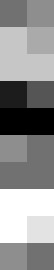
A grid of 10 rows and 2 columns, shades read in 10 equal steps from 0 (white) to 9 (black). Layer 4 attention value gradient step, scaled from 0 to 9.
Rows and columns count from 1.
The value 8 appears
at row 4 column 1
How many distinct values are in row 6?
2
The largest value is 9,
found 2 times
